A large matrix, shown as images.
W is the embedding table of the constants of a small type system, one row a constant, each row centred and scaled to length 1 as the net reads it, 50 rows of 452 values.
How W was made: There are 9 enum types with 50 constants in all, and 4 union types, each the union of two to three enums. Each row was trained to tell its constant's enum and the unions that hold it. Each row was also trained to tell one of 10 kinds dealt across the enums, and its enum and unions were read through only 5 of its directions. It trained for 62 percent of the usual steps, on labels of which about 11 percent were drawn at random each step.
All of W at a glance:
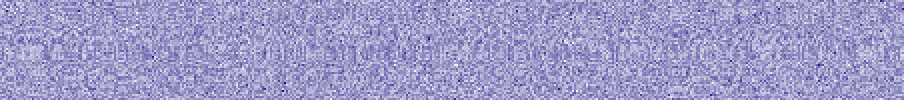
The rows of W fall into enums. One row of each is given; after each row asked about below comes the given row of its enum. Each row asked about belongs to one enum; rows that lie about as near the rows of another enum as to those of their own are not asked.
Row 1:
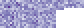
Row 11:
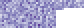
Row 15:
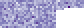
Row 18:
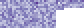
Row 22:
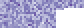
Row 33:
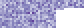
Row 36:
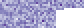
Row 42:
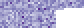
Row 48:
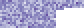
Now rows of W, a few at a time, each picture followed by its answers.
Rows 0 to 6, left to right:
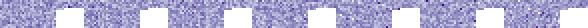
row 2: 1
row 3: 42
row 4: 1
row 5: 36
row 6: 15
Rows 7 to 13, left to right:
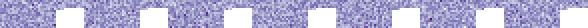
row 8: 33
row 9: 36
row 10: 42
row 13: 33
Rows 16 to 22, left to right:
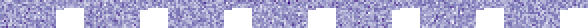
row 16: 22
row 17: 33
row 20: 42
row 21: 15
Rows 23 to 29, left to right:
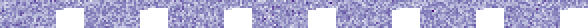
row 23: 33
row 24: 33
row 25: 22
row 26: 1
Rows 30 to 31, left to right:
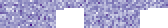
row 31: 42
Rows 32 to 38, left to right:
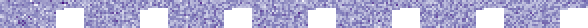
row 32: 36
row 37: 11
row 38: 42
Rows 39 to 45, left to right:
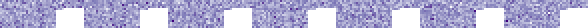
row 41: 11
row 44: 1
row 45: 11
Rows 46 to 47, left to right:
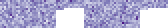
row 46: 18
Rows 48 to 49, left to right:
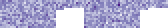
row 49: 22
